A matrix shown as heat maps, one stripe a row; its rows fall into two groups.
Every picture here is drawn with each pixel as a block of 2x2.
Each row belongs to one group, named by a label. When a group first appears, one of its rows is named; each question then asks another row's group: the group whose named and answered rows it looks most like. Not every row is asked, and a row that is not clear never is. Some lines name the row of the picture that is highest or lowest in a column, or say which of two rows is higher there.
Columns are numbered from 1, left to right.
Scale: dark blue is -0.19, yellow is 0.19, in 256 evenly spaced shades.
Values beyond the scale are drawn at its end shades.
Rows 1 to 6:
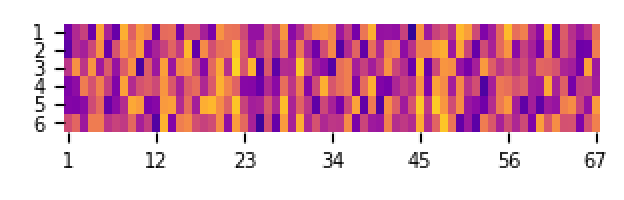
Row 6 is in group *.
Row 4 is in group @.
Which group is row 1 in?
@
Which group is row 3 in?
*
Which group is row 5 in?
@
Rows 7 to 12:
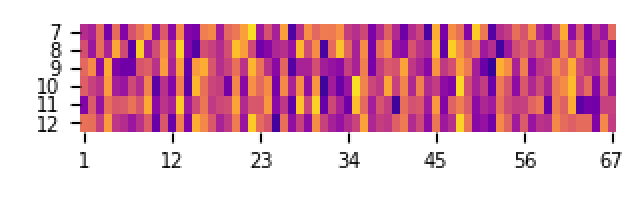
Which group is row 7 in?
@
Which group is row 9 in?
*
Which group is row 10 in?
*
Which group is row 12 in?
*
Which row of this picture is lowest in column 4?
7
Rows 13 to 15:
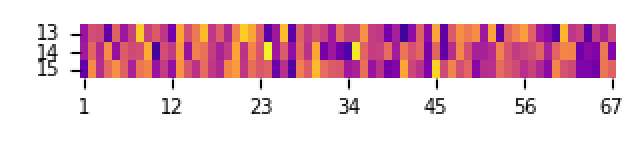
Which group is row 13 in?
@
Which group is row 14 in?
*
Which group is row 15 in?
*
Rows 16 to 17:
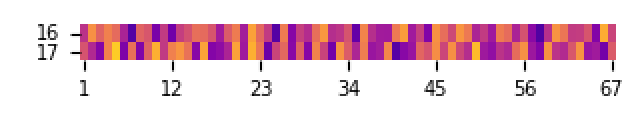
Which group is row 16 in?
*
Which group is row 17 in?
@
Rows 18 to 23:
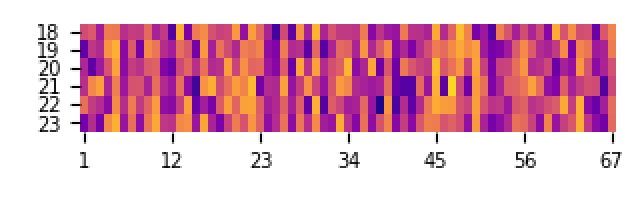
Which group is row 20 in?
@
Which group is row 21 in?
@
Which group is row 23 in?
@
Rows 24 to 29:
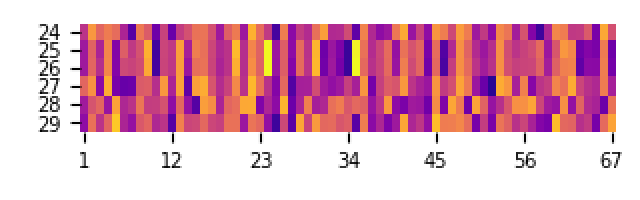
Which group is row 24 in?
*
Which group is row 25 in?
*
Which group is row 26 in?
*
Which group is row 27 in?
*
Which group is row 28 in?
@
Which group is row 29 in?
*
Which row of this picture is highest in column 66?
24
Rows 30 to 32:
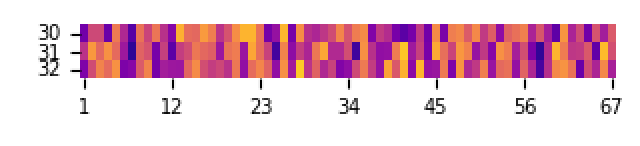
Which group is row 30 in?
@
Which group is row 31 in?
*
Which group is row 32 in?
*
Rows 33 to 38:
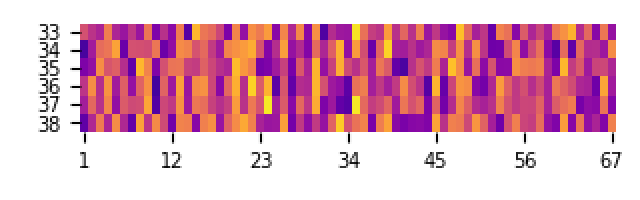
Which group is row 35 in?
@
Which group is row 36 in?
*
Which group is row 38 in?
@
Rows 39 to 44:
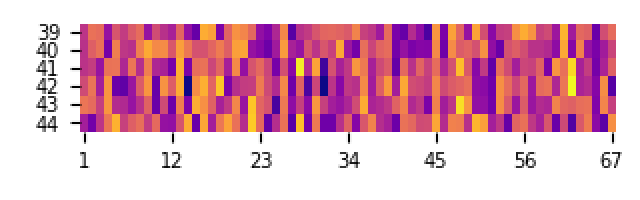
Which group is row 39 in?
@
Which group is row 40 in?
@
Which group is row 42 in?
*
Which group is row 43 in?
*
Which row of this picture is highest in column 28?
41
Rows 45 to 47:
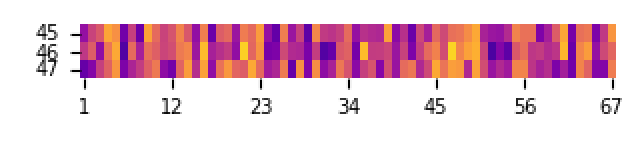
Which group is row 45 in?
@
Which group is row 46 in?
@
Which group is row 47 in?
@
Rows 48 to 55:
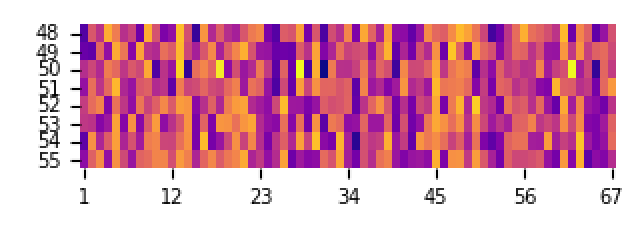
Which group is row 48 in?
@
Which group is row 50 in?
*
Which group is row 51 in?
*
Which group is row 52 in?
@
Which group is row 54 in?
@
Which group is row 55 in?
@
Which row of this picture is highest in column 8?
49
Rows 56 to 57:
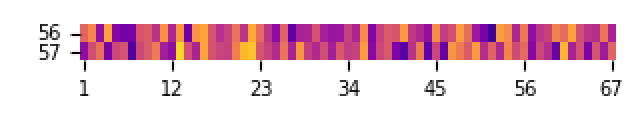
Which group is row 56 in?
*
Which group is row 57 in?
@
